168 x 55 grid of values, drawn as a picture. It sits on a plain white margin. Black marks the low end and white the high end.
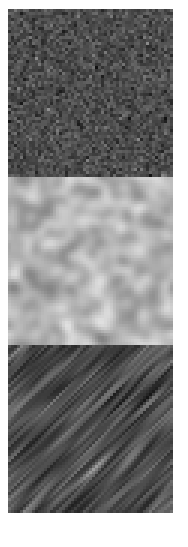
It is made of 3 by 1 panels. Panel 1,1: low, fine-grained. Panel 2,1: high, blotchy. Panel 3,1: low, slanting up to the right.
